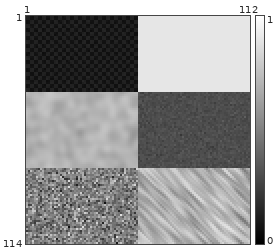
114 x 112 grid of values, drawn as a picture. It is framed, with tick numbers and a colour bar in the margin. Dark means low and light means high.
The table splits into 3 rows of 2 panels. Panel 1,1: very low, checkered, faint in contrast. Panel 1,2: very high, flat. Panel 2,1: high, blotchy, faint in contrast. Panel 2,2: low, fine-grained, faint in contrast. Panel 3,1: middling, fine-grained, strong in contrast. Panel 3,2: high, slanting down to the right.
